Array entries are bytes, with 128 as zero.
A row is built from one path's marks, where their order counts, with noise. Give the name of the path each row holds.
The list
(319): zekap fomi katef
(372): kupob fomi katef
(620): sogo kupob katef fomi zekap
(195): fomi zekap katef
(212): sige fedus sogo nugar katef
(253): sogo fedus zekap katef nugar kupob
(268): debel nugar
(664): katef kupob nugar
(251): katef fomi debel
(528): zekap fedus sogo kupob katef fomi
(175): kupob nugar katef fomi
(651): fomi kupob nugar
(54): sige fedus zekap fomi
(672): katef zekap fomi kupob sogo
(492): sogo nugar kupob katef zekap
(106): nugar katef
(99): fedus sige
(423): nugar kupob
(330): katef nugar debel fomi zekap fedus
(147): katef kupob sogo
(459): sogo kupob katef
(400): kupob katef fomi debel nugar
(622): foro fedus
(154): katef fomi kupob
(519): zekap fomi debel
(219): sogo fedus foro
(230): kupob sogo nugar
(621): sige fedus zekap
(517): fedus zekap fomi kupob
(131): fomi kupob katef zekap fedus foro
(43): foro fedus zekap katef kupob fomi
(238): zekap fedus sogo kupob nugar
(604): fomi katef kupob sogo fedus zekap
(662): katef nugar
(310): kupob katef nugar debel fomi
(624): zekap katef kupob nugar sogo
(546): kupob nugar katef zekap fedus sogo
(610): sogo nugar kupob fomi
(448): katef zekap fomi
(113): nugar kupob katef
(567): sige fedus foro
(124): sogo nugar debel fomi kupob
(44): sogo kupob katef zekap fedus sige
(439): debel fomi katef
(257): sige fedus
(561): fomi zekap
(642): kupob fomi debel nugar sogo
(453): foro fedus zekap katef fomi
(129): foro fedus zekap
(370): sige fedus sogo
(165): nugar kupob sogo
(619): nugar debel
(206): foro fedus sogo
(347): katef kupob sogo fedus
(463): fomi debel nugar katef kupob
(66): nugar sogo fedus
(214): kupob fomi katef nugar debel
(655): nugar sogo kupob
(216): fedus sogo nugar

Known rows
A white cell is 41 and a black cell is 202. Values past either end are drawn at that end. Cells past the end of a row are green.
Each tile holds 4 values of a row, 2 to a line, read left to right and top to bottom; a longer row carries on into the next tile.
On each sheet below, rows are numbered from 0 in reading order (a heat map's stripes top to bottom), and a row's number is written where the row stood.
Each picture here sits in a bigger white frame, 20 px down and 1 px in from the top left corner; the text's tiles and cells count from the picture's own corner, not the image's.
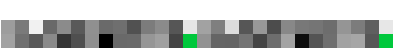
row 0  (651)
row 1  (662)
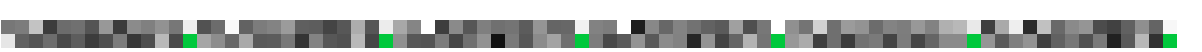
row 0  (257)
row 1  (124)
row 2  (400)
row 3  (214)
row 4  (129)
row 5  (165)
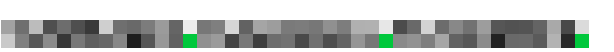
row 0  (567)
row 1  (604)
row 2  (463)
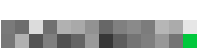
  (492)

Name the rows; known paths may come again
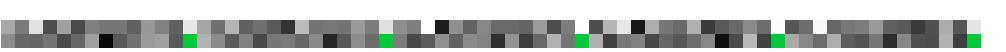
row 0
(662)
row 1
(131)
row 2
(214)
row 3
(370)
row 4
(124)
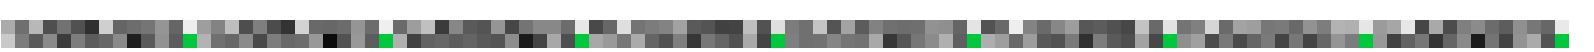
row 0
(567)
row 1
(219)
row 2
(66)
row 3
(154)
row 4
(106)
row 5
(517)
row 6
(604)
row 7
(216)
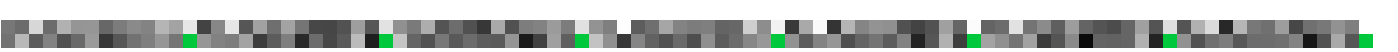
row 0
(492)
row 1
(655)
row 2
(622)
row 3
(54)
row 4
(672)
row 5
(423)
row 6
(546)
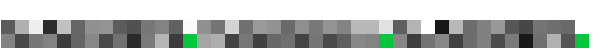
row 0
(624)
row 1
(129)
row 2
(642)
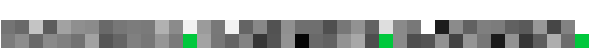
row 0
(195)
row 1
(651)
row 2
(619)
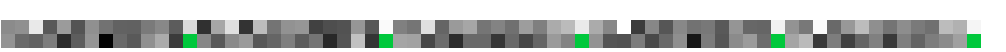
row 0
(238)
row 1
(147)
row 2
(621)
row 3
(400)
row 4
(561)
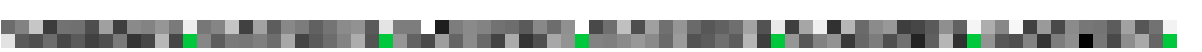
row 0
(257)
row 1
(212)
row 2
(519)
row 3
(459)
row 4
(165)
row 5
(268)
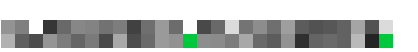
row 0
(310)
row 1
(463)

